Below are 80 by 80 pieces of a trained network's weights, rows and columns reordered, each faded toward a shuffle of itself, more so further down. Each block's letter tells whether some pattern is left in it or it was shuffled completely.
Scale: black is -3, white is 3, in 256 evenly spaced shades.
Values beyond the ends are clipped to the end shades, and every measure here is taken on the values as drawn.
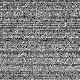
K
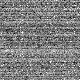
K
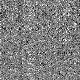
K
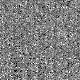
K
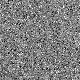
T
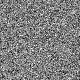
T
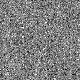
K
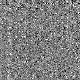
K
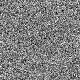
T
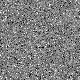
T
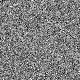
T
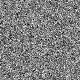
T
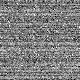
K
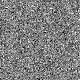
K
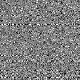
K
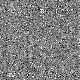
K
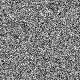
T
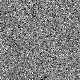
T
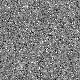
T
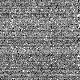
K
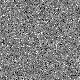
T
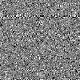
K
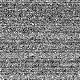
K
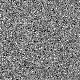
T
